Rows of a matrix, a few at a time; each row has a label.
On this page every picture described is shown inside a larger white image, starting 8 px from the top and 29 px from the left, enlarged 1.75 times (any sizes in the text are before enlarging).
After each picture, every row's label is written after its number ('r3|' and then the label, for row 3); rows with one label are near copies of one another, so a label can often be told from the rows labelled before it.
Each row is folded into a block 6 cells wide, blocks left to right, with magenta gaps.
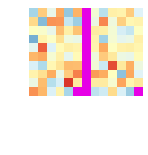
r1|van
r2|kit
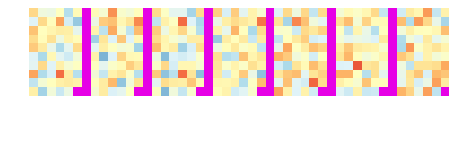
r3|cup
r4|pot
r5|cup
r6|pot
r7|van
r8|kit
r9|van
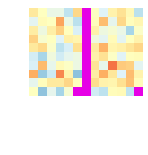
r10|cup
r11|kit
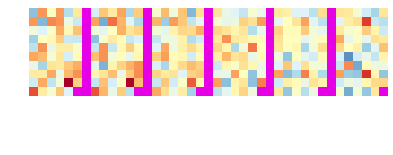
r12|van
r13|van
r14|van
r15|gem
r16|cup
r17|cup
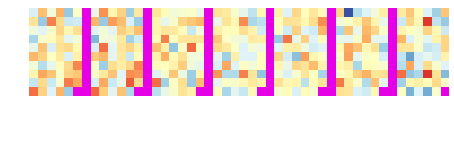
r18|van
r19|van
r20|gem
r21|cup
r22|pot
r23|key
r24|cup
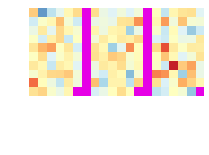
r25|key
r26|gem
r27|kit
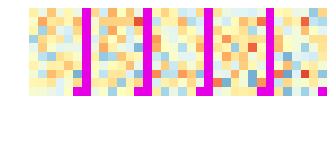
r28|pot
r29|pot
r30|cup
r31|gem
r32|cup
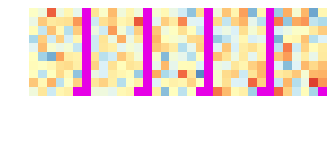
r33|pot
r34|pot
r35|cup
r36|van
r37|van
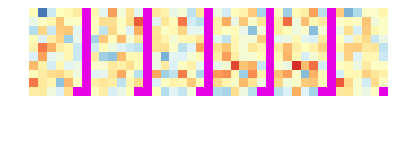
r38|key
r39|pot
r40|cup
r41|kit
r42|kit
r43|key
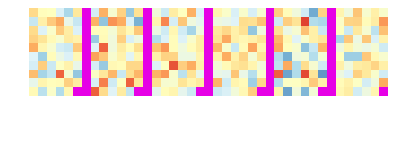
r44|cup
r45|van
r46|kit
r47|gem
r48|cup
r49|pot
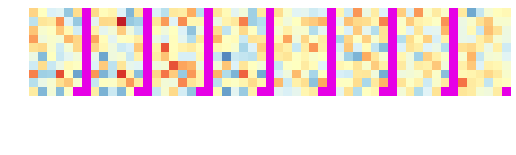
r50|cup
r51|cup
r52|kit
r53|cup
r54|gem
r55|pot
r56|pot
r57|key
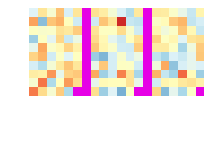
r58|van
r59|cup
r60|cup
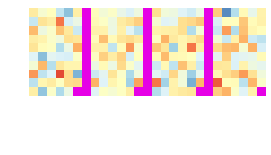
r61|cup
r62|gem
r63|gem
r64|key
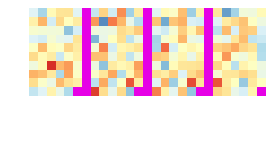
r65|kit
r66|van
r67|van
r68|key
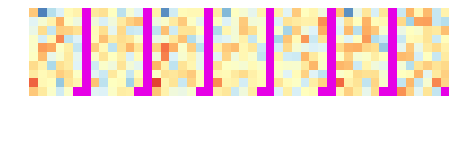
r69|key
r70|gem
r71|key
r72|key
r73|pot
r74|key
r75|van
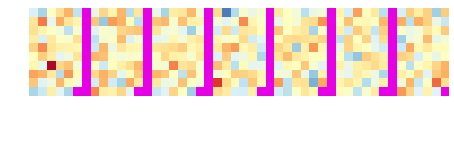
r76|kit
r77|van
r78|kit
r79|key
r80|gem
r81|pot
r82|van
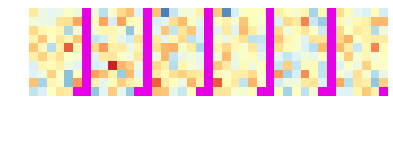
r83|gem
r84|kit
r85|key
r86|key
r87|cup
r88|gem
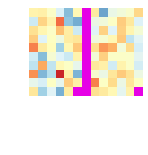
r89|cup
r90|key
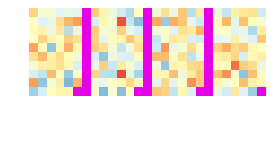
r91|gem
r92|cup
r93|van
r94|kit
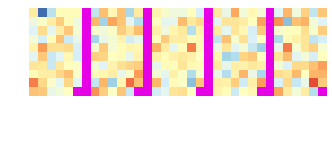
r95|key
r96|van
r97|gem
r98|pot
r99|van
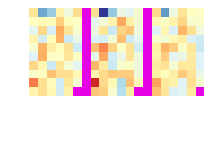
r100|key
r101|key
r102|key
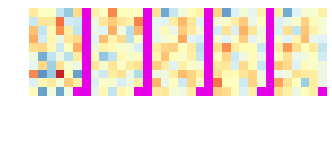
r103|cup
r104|pot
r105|key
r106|key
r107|key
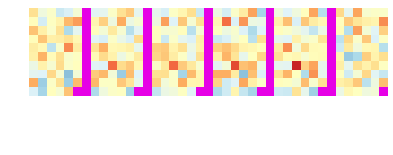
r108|gem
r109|kit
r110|kit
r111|kit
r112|kit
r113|pot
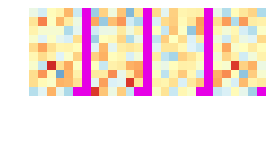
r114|kit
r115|van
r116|pot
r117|kit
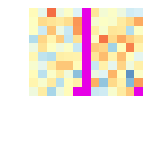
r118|pot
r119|gem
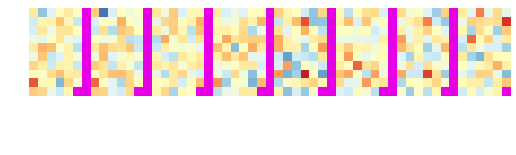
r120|key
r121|key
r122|pot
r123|gem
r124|cup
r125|kit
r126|cup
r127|pot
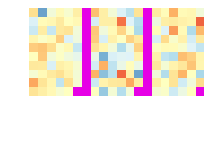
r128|key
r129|cup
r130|pot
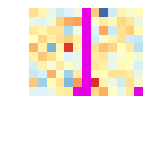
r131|gem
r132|key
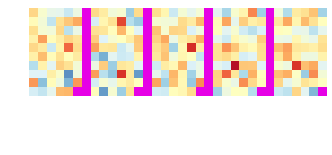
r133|gem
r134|cup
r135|gem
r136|kit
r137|kit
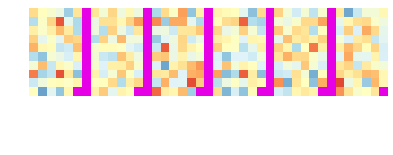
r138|cup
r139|pot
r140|van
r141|cup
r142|gem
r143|key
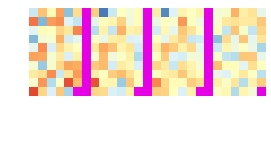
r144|van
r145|key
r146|key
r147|pot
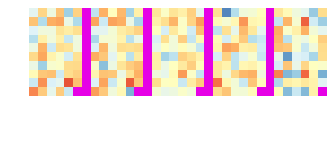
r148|van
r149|van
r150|pot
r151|key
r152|cup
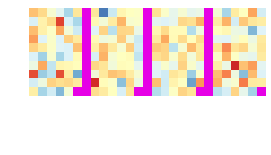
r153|cup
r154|key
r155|gem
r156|kit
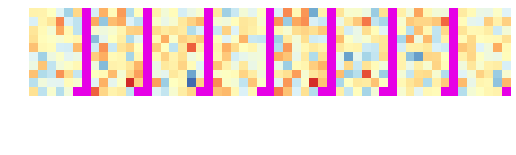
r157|cup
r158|van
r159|gem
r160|key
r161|van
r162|cup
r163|pot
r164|gem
